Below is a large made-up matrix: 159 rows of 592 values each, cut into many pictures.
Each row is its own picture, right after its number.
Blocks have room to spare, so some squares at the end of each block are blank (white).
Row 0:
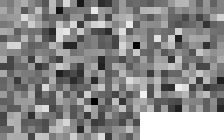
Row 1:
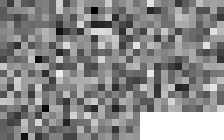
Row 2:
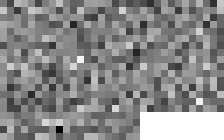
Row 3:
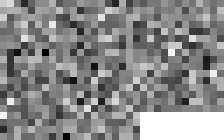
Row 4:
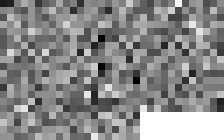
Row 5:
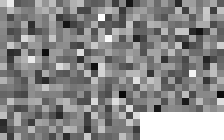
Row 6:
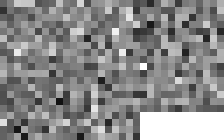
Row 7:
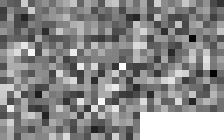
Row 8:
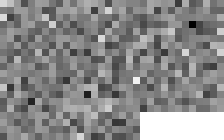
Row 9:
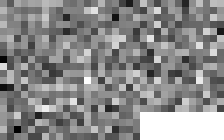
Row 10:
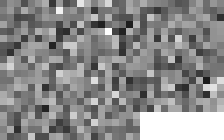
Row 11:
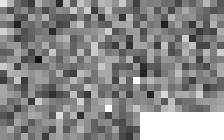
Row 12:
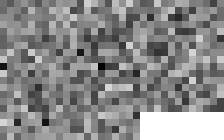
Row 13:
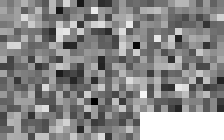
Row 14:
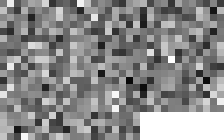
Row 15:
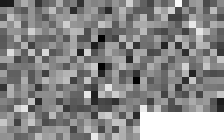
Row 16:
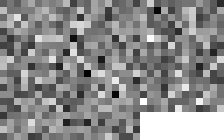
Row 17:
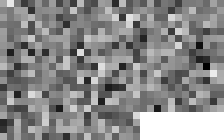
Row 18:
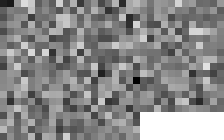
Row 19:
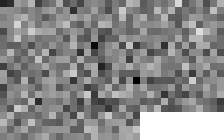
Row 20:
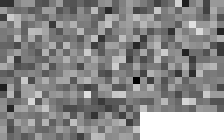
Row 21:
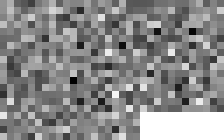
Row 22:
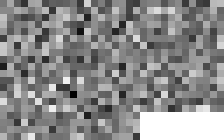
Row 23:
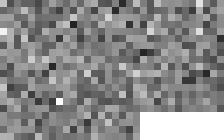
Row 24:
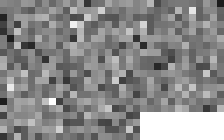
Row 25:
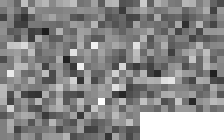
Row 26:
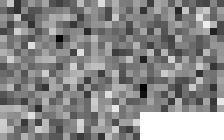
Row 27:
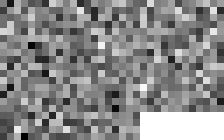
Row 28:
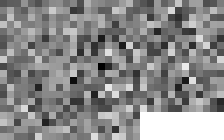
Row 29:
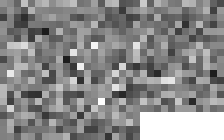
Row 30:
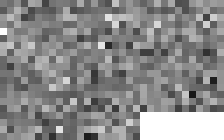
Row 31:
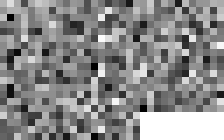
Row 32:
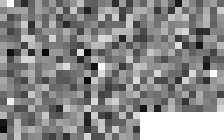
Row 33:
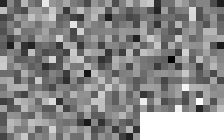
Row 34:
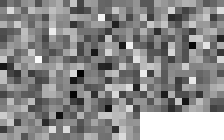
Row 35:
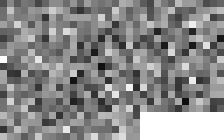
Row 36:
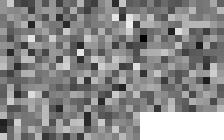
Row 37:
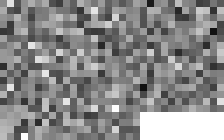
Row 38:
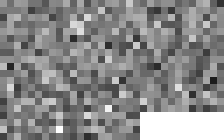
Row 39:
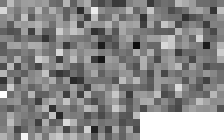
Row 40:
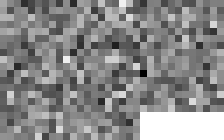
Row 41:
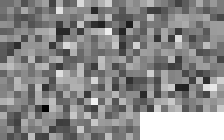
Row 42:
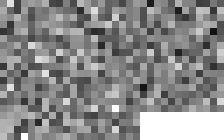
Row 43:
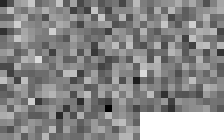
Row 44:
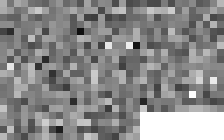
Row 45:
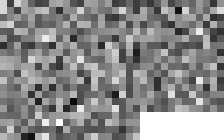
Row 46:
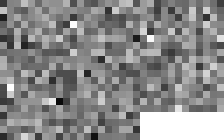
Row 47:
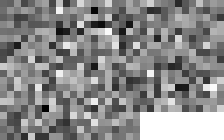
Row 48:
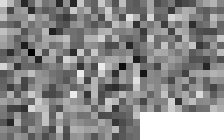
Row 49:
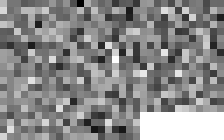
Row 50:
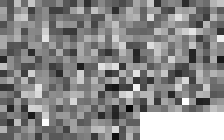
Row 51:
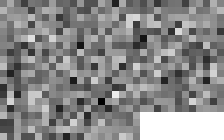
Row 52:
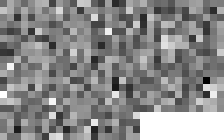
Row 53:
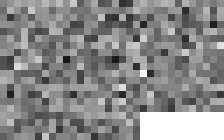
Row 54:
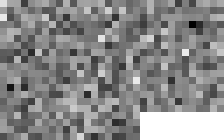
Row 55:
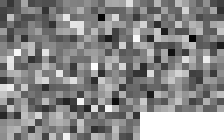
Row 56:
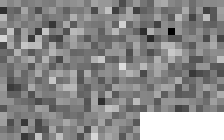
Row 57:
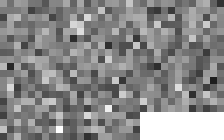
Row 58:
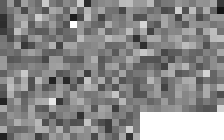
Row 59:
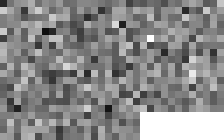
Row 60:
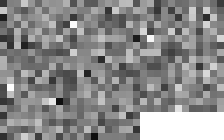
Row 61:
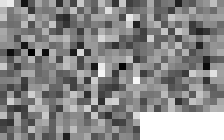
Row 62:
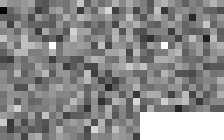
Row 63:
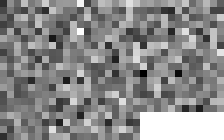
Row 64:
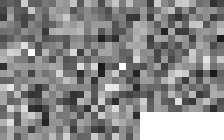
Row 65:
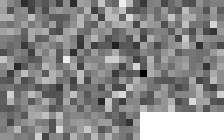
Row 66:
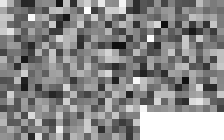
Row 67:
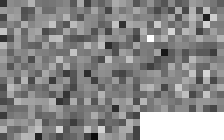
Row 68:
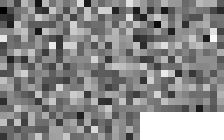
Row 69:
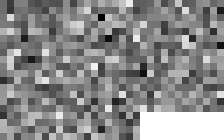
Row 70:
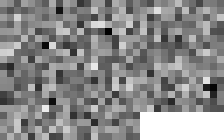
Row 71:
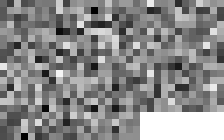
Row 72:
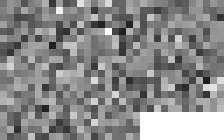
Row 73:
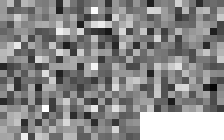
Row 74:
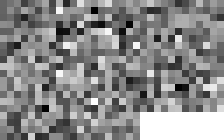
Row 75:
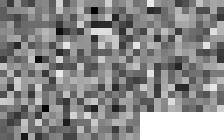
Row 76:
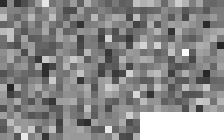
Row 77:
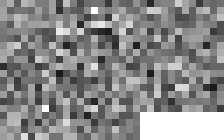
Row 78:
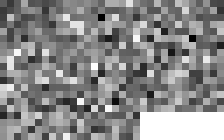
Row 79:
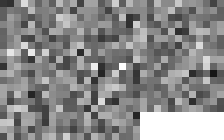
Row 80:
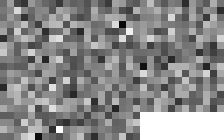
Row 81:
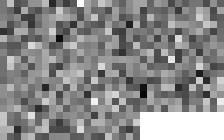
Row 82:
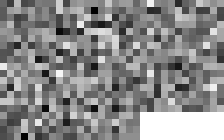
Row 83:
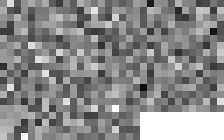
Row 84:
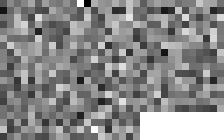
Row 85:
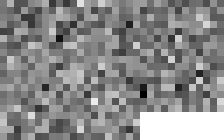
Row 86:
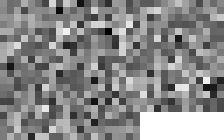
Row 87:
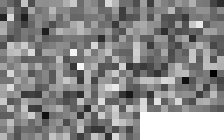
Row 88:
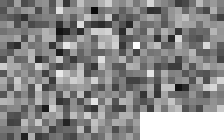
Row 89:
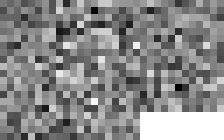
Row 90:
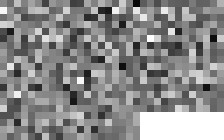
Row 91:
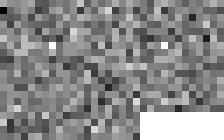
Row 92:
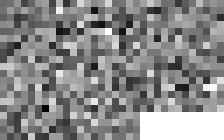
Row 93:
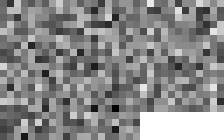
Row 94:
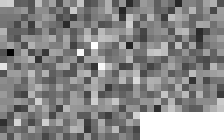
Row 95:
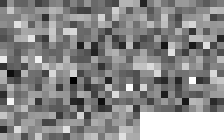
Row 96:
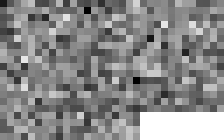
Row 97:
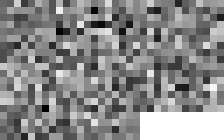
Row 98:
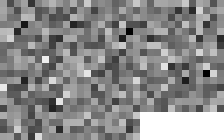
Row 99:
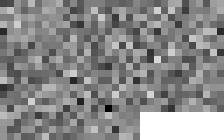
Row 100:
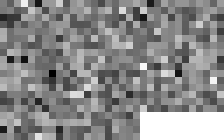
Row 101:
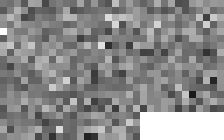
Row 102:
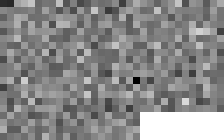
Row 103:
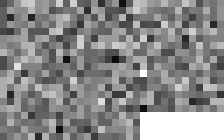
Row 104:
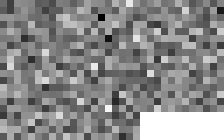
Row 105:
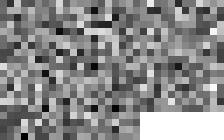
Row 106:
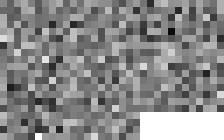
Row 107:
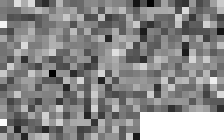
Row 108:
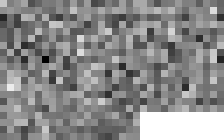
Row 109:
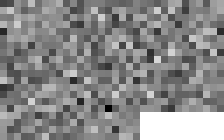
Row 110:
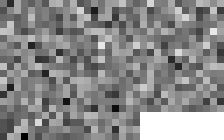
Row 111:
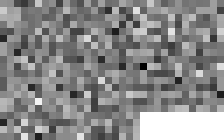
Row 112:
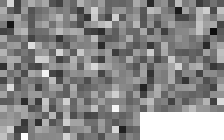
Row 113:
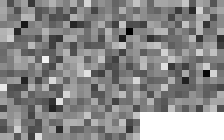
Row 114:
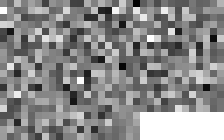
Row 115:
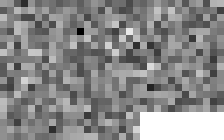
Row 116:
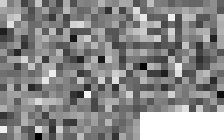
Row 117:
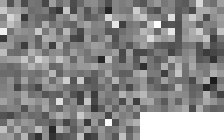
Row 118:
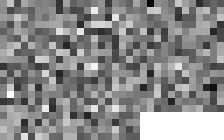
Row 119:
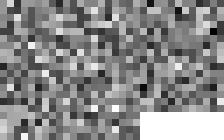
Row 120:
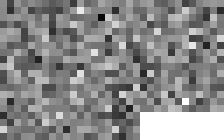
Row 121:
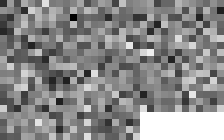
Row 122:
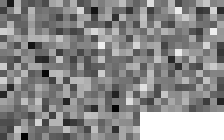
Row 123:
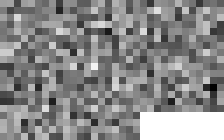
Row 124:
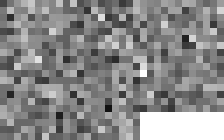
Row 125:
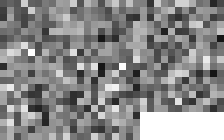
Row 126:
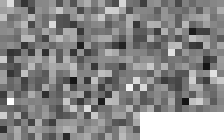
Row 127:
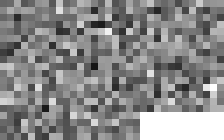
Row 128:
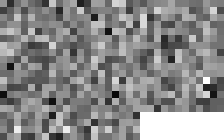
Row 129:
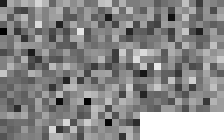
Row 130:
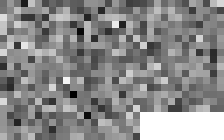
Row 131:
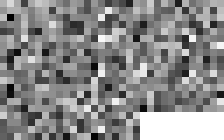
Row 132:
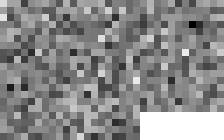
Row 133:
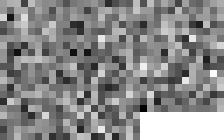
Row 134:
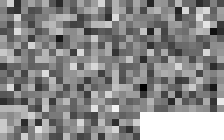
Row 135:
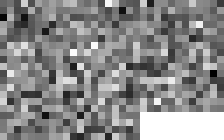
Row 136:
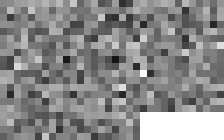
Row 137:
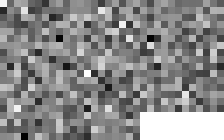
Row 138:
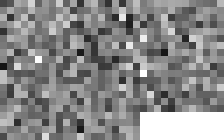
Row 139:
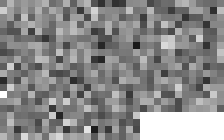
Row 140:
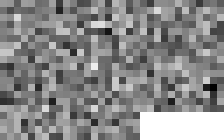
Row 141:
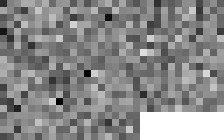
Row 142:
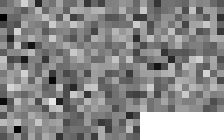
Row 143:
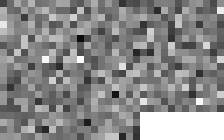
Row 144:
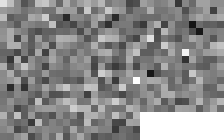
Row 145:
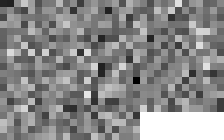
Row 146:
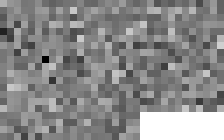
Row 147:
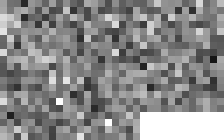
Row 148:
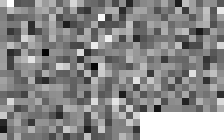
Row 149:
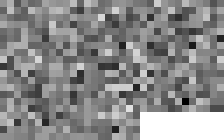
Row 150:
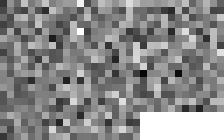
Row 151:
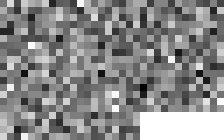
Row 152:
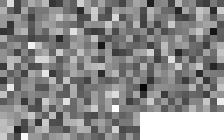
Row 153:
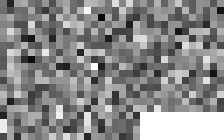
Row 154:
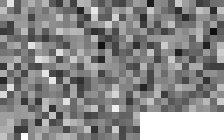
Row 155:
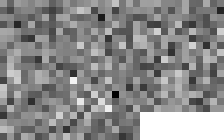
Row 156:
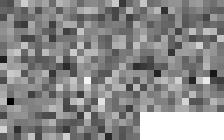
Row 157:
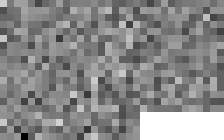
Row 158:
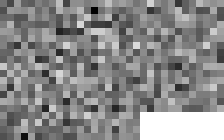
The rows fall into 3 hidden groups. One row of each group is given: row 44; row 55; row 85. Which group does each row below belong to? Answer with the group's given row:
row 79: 55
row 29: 55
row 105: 85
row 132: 55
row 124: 55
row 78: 55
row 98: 44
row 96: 55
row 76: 44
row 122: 85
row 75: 85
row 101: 44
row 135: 55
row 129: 44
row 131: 55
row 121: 44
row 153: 55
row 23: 44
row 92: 85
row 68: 44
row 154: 85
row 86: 85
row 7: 55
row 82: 85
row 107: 44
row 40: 55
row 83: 85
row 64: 55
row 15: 55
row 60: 44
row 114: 44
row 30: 44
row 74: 85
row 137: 44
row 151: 85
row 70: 85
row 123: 85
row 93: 85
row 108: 44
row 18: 55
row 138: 55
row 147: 44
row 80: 44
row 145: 55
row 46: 44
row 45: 44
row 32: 55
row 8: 55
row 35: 55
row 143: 44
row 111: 44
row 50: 55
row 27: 85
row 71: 85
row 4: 55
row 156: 55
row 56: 44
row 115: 44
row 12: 55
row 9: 55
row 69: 55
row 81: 85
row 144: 55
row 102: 55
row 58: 44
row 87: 55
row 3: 55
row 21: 55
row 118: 85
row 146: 44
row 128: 85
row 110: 85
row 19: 55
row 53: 55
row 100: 44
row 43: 55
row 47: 85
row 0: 85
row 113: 44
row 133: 55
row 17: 55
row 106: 44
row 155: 55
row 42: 85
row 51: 55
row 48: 55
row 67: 44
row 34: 55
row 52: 85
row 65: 55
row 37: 85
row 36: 55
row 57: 44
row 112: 85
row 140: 85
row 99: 55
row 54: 55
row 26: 85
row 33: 44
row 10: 85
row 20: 55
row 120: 55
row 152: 85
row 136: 55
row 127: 85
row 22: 44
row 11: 55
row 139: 85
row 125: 55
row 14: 85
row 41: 85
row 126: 55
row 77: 85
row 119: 85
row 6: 44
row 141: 44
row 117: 44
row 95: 55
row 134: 85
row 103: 55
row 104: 55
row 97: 85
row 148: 55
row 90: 44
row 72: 85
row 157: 44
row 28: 55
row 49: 44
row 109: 55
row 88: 85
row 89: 85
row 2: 44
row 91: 44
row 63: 44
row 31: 55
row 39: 85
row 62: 44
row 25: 55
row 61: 55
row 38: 44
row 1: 85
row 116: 44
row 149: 55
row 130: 44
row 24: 44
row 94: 55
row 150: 44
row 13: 85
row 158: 85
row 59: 44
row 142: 44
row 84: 44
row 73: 85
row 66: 55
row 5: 55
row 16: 44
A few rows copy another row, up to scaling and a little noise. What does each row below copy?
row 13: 0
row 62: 91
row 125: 64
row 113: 98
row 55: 78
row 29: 25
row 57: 38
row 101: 30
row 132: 54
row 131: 31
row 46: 60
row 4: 15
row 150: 63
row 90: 114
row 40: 65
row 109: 99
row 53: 136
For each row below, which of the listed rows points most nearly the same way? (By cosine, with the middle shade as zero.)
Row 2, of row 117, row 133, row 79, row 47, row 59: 59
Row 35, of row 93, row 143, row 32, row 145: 145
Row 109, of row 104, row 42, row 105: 105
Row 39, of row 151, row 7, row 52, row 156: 52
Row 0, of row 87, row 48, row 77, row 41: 77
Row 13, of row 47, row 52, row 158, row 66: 66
